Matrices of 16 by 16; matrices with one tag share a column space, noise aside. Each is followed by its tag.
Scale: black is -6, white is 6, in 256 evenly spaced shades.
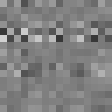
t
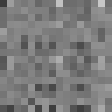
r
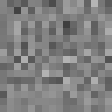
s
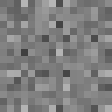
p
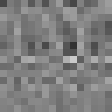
s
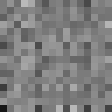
r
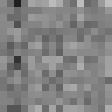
r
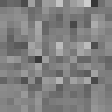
s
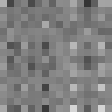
r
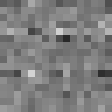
t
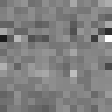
t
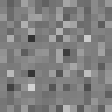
p
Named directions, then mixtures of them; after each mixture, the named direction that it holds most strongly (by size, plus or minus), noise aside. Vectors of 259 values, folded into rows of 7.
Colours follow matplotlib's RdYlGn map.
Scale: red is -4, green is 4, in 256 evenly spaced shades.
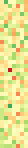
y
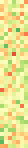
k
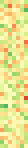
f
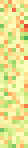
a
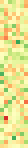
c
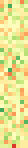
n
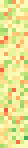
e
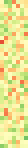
e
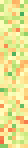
k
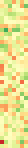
f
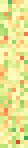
e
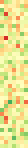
c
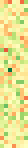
n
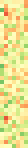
c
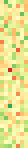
y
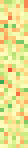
c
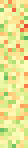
a
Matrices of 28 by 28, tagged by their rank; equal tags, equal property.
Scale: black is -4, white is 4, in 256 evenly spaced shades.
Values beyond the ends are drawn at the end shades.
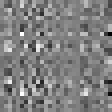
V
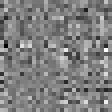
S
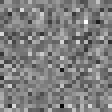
S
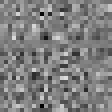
S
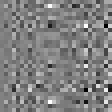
V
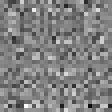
S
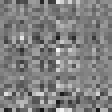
V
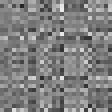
V
